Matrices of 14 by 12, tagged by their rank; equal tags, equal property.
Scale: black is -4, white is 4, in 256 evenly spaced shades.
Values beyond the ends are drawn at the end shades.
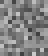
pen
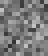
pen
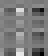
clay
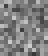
pen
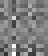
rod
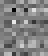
rod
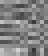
rod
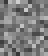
pen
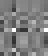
rod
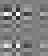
clay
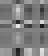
clay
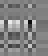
clay
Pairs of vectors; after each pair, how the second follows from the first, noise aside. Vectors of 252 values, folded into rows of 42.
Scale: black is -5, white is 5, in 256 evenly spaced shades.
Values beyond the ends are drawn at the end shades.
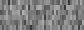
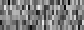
scaled up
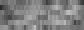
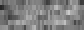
copied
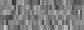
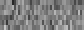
copied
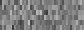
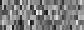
scaled up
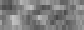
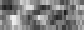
scaled up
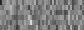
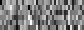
scaled up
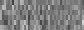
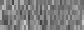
copied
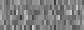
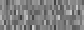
copied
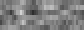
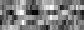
scaled up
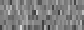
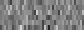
copied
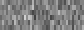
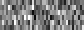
scaled up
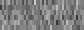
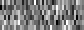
scaled up
